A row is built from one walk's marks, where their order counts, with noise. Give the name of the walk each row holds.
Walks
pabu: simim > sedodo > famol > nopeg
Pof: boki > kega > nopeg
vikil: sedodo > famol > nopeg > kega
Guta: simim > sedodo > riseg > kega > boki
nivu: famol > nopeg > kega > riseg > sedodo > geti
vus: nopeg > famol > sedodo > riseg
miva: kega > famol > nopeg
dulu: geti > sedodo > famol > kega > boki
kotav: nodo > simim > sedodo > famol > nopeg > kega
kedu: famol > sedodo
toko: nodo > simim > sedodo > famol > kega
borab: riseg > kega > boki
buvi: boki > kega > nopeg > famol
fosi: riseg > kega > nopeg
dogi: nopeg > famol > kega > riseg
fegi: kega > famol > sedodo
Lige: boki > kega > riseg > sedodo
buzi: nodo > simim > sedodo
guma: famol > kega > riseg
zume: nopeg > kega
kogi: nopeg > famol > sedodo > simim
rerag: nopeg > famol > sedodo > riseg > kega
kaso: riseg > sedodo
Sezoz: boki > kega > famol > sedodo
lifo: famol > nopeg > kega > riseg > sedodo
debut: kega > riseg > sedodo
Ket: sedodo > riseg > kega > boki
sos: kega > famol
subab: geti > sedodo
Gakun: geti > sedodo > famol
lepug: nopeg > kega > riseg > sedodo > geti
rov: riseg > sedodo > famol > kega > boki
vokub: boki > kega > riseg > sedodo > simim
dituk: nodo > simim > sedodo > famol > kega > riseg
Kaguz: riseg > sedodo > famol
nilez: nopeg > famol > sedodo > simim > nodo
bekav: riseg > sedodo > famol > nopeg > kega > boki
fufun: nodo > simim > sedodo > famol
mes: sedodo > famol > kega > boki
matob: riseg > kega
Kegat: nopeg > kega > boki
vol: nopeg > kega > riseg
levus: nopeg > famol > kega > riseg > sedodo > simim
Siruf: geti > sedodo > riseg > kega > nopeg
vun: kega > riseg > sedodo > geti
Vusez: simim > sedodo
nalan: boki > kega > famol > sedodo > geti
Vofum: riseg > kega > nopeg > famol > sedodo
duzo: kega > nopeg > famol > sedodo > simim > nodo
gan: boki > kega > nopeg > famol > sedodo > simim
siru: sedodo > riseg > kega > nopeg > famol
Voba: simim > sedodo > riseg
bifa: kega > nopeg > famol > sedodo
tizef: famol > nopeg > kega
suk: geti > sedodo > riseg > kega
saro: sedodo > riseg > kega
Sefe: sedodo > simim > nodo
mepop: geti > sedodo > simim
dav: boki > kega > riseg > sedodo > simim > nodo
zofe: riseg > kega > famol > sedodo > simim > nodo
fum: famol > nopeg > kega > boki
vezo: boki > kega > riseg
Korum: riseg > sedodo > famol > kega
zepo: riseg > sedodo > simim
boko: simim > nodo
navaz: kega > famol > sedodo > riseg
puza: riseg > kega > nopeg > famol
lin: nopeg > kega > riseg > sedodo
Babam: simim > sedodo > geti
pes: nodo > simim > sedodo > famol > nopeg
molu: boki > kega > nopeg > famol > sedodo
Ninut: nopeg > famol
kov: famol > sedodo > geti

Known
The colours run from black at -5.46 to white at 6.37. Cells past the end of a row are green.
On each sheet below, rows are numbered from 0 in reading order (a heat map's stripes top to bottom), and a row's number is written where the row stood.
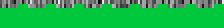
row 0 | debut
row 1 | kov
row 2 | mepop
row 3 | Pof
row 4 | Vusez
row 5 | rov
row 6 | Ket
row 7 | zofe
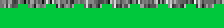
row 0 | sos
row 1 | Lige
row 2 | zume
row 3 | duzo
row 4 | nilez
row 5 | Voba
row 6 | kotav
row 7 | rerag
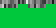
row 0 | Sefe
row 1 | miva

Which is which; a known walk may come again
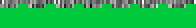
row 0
subab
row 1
Sefe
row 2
mepop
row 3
Vofum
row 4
Ninut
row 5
Siruf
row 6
fufun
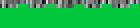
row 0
rerag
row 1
buvi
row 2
mes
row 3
dav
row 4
borab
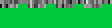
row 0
vol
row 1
vus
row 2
debut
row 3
kov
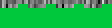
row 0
bekav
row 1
kaso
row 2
puza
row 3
Sezoz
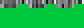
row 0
Guta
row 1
pabu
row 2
zofe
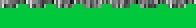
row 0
kotav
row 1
duzo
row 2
molu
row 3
Kaguz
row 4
sos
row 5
Vusez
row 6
nilez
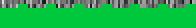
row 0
nivu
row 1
Kegat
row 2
zume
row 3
guma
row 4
navaz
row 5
kedu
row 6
Ket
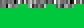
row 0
vezo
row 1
pes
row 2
Pof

